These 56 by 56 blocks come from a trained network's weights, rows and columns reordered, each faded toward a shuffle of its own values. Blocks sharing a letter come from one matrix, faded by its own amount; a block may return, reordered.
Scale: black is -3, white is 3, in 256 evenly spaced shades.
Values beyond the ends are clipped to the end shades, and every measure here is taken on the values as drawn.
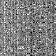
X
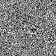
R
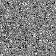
R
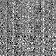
X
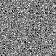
R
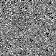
R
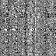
X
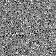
R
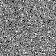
R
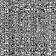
X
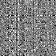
X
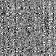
X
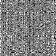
X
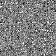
R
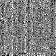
X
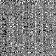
X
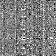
X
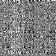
X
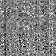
X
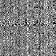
X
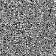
R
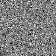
R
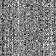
X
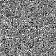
R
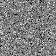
R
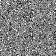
R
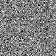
R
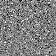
R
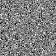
R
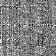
X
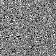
R
